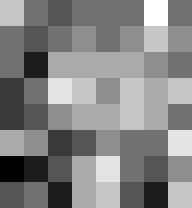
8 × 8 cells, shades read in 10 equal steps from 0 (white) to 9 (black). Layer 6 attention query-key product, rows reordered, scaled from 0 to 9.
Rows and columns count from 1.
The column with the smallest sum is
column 5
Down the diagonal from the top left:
2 6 3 2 3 5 6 2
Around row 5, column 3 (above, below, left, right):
1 7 6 3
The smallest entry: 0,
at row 1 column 7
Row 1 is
2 5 6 5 5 5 0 5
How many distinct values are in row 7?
7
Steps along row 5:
down down down same down up up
